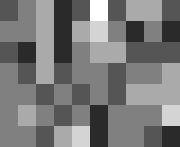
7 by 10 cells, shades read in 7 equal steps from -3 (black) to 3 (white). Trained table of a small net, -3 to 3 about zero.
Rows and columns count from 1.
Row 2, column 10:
-2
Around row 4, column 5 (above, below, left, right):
0 -1 -1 0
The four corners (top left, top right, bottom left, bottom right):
-1 -1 0 -2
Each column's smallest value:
-1 -2 -1 -2 -1 -2 -1 -2 -1 -2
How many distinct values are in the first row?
5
